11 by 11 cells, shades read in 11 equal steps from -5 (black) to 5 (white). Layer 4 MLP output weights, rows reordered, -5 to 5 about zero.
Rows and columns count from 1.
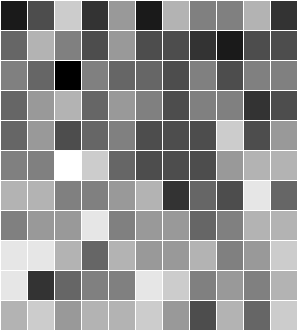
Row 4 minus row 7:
-3 -1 2 -1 0 -2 1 1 2 -7 -1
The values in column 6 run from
-4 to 4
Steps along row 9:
same down down up down same up down up up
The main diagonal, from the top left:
-4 2 -5 -1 0 -2 -3 -1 0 0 3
